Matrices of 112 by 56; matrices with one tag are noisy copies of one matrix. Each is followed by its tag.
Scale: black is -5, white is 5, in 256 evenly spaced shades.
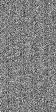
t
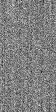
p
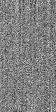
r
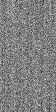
p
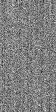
p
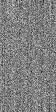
p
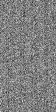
t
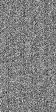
t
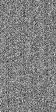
t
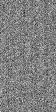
t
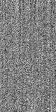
r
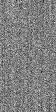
p
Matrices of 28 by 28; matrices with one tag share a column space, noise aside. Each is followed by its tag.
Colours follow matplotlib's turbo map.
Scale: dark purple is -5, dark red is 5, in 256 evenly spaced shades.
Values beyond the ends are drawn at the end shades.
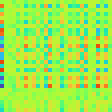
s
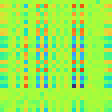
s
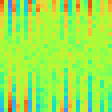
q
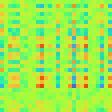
s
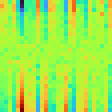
q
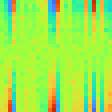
q
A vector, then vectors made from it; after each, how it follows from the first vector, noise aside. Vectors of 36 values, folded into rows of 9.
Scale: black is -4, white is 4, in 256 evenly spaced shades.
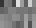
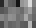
sign-scrambled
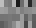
negated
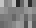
negated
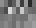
wrapped around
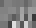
wrapped around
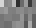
negated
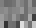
wrapped around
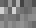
wrapped around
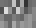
wrapped around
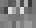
wrapped around
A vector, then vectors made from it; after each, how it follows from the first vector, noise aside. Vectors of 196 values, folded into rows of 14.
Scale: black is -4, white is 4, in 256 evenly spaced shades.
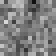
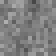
shrunk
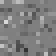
partly zeroed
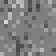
partly zeroed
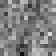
reversed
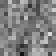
reversed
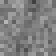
shrunk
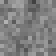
shrunk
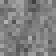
shrunk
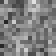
negated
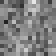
negated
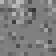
partly zeroed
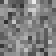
negated
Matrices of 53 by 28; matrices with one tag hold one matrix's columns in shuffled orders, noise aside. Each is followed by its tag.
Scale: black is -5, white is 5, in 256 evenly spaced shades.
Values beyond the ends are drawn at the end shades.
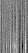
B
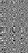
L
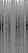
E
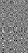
L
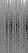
E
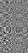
L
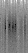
E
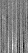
B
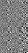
L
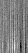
B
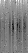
E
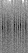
E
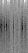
E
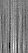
B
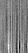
B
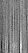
B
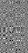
L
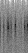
E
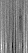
B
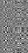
L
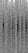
E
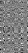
L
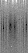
E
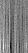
B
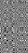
L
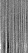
B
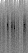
E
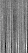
B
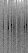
E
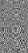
L
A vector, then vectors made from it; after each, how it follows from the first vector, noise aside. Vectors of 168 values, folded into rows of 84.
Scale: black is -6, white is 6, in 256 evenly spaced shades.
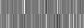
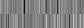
sign-scrambled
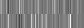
wrapped around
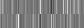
wrapped around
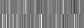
wrapped around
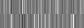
wrapped around
